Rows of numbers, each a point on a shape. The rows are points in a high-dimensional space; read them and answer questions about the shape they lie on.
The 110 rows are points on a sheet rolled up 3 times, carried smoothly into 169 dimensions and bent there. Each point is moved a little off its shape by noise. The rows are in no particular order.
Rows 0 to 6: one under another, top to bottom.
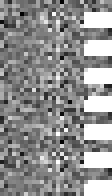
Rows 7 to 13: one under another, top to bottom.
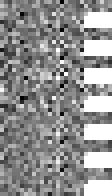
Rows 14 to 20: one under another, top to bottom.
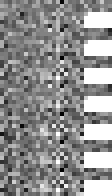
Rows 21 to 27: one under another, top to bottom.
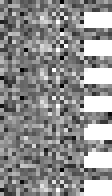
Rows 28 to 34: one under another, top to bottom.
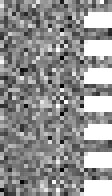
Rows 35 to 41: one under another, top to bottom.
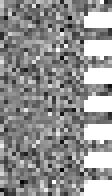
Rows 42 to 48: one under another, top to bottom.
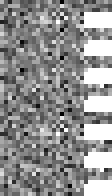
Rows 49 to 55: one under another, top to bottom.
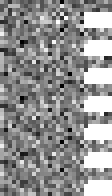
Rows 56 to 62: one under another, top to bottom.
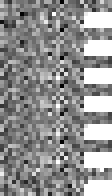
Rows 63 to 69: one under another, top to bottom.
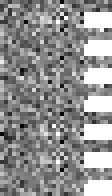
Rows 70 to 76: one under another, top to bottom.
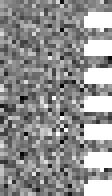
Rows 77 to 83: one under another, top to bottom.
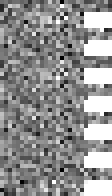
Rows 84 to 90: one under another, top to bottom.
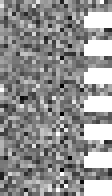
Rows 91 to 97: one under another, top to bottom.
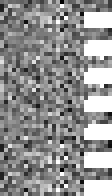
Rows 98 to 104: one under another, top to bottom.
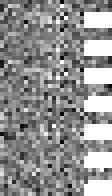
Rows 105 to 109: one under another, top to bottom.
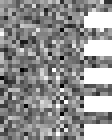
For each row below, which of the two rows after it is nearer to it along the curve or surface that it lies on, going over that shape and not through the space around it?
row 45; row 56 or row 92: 56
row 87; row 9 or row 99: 9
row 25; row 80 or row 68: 68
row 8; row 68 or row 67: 67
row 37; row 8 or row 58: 8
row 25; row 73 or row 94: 94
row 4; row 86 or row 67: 67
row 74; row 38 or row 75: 38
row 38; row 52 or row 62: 62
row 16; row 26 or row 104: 26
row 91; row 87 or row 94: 87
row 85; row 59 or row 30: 30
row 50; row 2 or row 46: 46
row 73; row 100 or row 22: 22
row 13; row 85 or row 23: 85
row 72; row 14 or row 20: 20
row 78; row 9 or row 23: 23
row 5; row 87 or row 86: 87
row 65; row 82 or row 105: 82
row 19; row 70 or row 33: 33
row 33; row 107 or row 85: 85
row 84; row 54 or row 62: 62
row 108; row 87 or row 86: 87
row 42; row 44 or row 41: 41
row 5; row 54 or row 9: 9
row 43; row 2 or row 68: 68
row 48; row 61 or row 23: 23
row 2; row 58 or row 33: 33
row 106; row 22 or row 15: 22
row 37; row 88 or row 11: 88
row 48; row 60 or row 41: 41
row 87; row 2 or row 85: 85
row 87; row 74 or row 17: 74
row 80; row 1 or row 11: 1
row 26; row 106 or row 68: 106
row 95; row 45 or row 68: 45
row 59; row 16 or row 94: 16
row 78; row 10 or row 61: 10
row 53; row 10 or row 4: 10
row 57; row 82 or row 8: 82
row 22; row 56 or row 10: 56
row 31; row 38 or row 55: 38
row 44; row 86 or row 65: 65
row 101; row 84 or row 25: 25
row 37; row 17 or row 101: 101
